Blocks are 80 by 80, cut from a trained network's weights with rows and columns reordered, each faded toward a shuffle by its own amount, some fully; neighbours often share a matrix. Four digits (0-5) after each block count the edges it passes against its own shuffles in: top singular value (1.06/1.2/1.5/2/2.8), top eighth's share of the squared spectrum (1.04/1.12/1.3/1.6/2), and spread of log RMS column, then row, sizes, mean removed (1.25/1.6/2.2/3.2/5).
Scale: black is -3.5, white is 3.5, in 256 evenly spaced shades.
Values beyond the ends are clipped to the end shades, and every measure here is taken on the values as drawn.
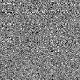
3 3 1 2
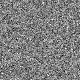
0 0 0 0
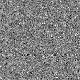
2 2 0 1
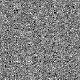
3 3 2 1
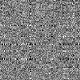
4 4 2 2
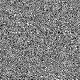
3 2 0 1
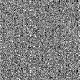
3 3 1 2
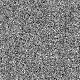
0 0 0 0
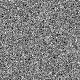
0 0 0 0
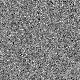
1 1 0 0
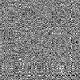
4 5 2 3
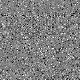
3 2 0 2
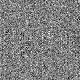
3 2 0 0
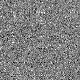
3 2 1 1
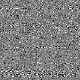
4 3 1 3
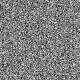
1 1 0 0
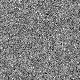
0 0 0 0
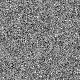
0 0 0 0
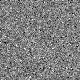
2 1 0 1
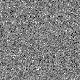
3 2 0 1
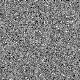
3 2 0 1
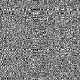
4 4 2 3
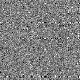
3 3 1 2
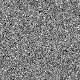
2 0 0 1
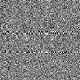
4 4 2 3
